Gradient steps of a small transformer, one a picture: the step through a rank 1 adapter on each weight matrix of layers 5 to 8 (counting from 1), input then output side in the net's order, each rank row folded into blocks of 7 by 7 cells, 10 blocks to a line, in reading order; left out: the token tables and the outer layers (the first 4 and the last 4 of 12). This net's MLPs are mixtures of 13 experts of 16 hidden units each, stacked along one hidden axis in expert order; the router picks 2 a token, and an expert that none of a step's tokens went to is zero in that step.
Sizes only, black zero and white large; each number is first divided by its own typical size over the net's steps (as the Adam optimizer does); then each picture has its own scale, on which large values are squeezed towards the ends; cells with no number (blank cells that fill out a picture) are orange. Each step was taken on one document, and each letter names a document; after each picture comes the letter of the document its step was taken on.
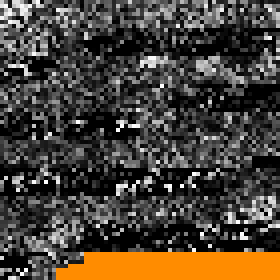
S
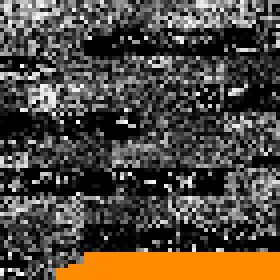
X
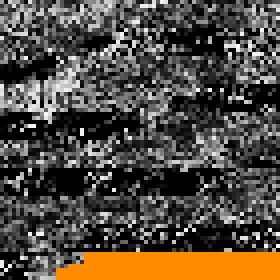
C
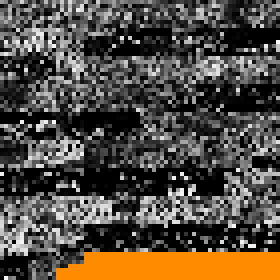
X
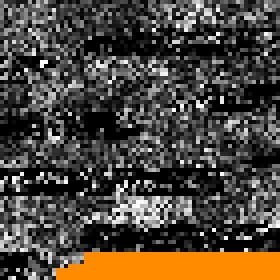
S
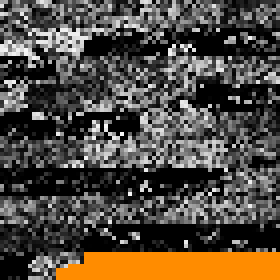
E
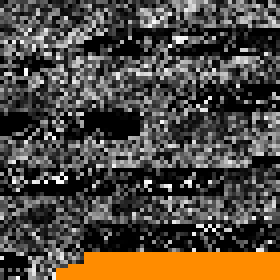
S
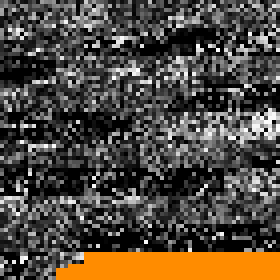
C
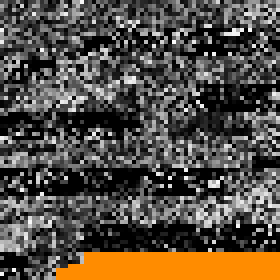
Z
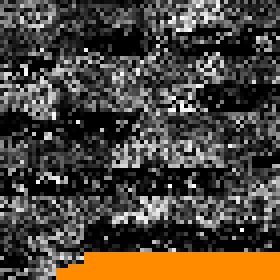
S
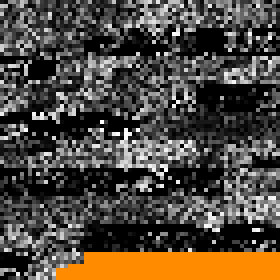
Z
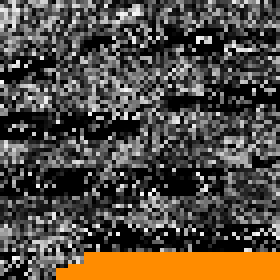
C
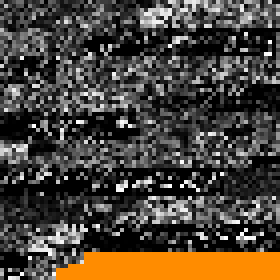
S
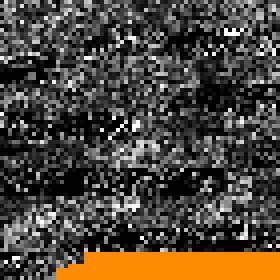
C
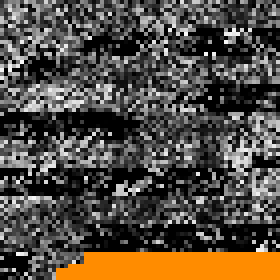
Z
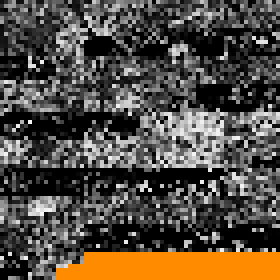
E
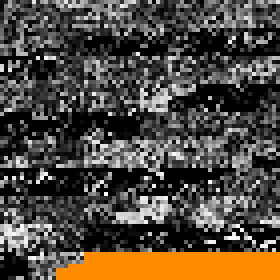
Z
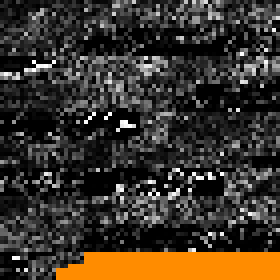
S
